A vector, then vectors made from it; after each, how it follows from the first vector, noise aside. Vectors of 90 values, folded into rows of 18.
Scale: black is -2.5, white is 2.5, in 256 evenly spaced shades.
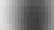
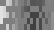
partly zeroed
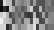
sign-scrambled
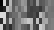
sign-scrambled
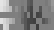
partly zeroed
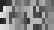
sign-scrambled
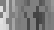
partly zeroed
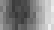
reversed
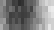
reversed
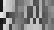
sign-scrambled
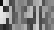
sign-scrambled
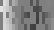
partly zeroed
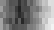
reversed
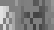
partly zeroed
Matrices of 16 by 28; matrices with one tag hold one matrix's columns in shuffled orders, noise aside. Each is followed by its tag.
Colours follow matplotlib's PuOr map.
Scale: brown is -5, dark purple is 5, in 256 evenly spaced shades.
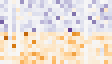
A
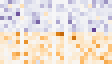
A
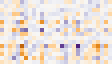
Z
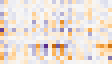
Z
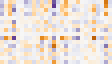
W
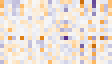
W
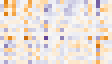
W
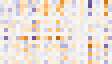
W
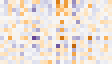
W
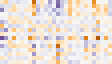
W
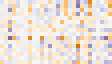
W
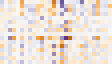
W
